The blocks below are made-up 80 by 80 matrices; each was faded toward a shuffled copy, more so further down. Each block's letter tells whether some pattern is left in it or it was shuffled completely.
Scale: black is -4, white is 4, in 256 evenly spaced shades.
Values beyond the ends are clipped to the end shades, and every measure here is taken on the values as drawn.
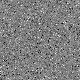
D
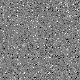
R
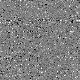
R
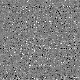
R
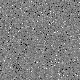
D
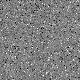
D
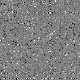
R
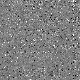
R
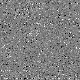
R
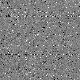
R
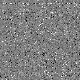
R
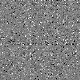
R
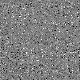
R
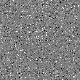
R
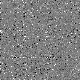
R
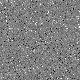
D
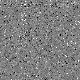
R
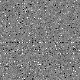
R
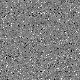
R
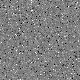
D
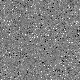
D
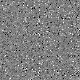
R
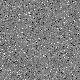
D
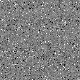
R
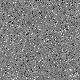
D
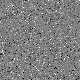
D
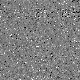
R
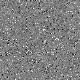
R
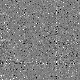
R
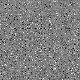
R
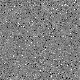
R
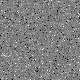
D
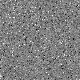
D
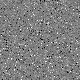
D
